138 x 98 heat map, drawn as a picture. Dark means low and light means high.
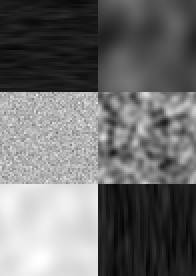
The table splits into 3 rows of 2 panels. Panel 1,1: very low, streaked across, faint in contrast. Panel 1,2: low, smooth. Panel 2,1: high, fine-grained. Panel 2,2: middling, blotchy, strong in contrast. Panel 3,1: very high, smooth, faint in contrast. Panel 3,2: very low, streaked downward, faint in contrast.
